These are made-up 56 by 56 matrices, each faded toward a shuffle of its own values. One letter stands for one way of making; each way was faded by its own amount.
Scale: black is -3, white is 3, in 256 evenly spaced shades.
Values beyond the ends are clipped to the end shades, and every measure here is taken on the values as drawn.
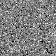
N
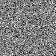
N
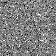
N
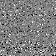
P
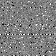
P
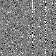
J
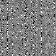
J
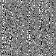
J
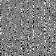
J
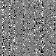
J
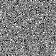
N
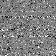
P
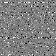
P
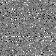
P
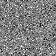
N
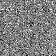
N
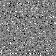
P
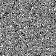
N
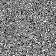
N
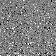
P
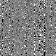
J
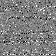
P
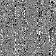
J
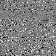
P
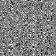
J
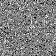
N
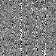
J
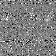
P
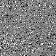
P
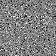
N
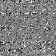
P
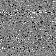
P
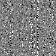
J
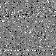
P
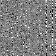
J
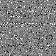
P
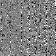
J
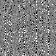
J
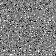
N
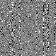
J
